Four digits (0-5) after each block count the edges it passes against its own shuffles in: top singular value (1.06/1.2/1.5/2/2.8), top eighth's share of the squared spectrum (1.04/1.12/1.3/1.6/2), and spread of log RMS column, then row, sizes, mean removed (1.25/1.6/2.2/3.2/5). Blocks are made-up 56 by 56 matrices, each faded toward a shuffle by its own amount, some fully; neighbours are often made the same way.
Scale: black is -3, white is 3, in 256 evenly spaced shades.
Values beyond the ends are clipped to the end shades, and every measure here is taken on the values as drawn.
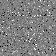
1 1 0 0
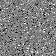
0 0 0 0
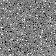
0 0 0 0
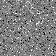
1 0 0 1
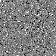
3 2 0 1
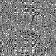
4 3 2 2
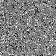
2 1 0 0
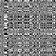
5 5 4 4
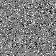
1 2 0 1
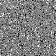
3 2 0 0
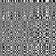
5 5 4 4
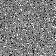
2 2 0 0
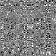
4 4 2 2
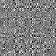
4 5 3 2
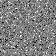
0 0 0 0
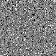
2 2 1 0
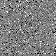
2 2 0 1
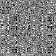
4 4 2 2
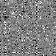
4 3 2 2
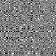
4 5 2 3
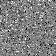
1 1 0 0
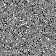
0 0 0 0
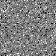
3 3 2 1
